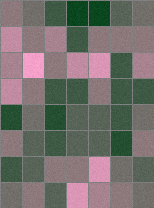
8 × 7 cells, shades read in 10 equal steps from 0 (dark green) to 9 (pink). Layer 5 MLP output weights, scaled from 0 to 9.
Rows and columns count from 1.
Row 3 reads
6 9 5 7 8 2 6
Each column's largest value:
7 9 6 8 8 5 6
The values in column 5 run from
0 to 8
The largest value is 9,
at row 3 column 2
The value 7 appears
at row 2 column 1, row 3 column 4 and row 4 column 1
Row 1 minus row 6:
0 1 0 -3 -3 2 -1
